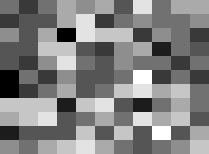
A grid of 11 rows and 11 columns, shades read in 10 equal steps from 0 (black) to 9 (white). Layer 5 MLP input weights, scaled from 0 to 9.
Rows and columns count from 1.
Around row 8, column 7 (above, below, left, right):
7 4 8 1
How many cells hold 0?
3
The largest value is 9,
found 2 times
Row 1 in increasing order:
2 3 4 4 4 5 6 6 6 6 8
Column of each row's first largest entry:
8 5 5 3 4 8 8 6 3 9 5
